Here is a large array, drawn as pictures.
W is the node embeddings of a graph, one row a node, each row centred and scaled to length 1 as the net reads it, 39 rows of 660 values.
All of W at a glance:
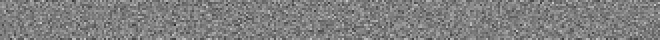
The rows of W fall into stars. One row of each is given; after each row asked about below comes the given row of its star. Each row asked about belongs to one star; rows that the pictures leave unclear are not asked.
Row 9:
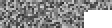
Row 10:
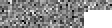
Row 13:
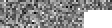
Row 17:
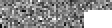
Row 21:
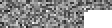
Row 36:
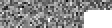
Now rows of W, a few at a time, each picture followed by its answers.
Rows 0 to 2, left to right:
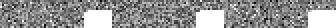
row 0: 21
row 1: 21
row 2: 17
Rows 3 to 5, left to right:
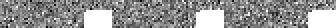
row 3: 36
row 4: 10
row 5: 10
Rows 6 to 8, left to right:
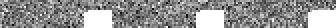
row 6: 13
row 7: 9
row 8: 36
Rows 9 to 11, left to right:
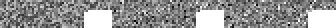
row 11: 17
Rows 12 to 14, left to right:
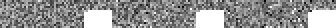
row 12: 17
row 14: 36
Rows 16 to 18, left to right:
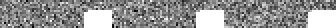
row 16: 21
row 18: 13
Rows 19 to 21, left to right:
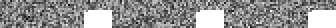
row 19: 9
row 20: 10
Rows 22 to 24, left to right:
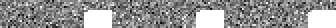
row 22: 9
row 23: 13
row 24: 13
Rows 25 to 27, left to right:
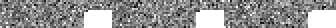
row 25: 13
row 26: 21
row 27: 13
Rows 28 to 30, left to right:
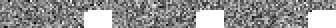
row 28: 10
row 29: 17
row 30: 9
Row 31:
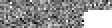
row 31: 10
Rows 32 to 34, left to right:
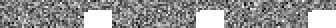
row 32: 21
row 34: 9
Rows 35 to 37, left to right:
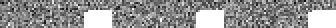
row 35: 21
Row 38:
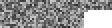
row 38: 13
